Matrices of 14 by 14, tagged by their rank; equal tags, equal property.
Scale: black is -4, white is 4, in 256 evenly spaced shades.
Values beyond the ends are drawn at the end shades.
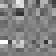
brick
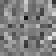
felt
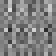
brick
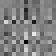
brick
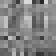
felt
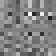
felt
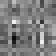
brick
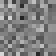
felt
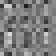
brick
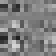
brick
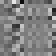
brick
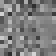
felt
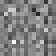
felt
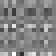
brick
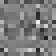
felt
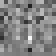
felt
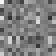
felt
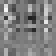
brick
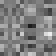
brick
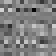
brick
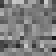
felt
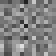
felt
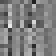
brick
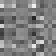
brick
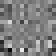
brick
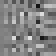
felt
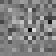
felt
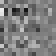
felt
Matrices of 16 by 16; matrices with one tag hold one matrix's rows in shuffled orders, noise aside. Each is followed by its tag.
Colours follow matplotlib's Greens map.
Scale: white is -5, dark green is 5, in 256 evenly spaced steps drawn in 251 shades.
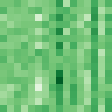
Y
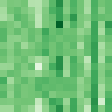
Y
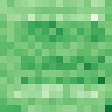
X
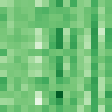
Y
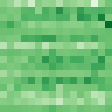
X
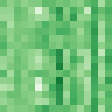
Y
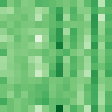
Y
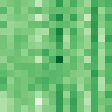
Y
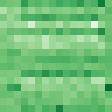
X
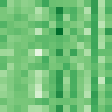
Y
